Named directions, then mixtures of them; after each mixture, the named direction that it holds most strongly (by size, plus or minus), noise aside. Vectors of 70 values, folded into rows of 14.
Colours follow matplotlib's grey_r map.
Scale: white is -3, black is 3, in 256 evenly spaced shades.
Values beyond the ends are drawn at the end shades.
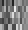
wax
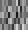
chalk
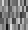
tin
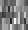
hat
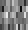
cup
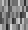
tin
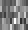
hat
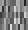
hat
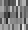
chalk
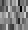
tin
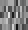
chalk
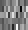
cup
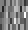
cup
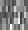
hat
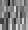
tin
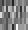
wax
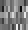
cup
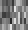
hat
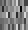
cup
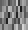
chalk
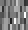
hat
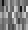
cup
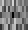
wax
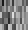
wax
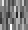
tin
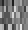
wax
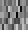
chalk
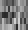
hat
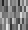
tin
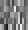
wax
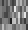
hat
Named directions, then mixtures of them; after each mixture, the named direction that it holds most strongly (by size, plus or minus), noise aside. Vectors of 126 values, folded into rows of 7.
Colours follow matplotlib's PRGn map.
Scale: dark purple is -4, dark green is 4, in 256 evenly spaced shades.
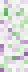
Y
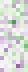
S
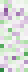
Y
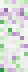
Y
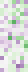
S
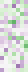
S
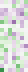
S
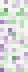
Y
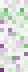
Y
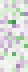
S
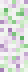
Y
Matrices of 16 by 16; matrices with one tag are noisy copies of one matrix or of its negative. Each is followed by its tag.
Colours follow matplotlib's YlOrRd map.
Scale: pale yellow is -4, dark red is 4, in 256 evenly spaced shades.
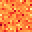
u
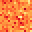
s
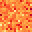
u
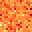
u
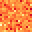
u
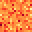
u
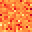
u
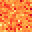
u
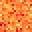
u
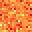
u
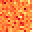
s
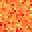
u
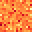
u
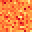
s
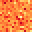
s
